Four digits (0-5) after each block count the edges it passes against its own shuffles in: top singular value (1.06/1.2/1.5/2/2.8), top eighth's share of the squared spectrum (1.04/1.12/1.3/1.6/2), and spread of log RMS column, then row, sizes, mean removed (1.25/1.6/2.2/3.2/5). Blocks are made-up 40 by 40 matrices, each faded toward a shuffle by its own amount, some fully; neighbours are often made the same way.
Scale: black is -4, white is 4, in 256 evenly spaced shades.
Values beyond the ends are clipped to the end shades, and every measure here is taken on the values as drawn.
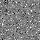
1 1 0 0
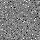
0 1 0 0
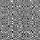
4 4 2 2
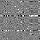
4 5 1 2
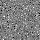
1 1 0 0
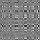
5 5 3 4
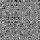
4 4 2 2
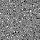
3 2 0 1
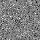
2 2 0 0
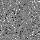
0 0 0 0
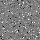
0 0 0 0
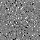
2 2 1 0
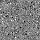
0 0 0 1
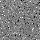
0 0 0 0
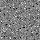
1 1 0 0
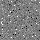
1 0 0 0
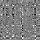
4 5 3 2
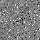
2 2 1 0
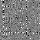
3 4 2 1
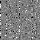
2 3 2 1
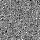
0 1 0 0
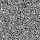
0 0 0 0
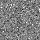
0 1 0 0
